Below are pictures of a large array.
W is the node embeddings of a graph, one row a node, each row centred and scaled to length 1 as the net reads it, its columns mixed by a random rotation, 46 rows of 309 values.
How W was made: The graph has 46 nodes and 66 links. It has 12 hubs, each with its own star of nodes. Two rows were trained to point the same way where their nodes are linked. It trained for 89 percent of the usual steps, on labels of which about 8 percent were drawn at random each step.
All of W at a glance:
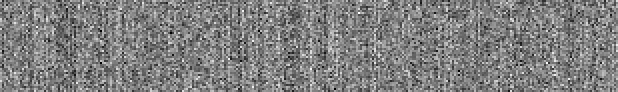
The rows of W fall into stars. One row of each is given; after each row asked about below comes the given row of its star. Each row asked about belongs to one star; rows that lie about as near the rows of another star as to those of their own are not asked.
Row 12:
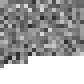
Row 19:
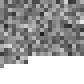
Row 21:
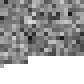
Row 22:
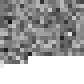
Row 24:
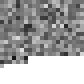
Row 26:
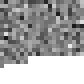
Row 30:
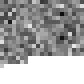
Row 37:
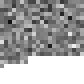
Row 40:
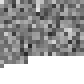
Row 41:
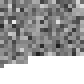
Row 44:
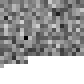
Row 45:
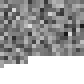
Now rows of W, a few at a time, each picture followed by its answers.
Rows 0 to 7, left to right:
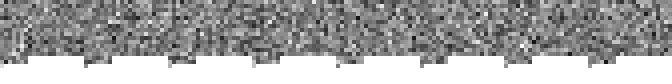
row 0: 21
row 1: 24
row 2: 40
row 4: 26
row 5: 44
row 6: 21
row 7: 44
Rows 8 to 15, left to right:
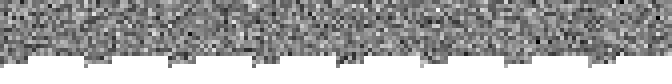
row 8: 44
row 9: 40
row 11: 26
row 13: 22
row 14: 21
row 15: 12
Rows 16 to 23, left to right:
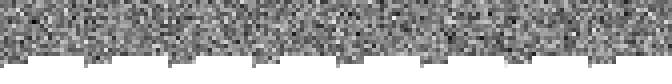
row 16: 40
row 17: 41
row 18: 41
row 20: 30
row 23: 19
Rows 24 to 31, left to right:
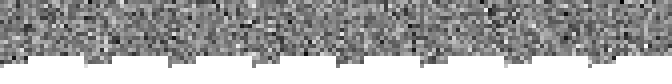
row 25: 21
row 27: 40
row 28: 26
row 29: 41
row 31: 12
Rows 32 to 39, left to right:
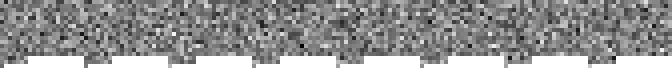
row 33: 26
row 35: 37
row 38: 45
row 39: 24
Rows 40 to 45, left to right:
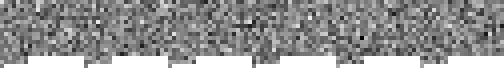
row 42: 19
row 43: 41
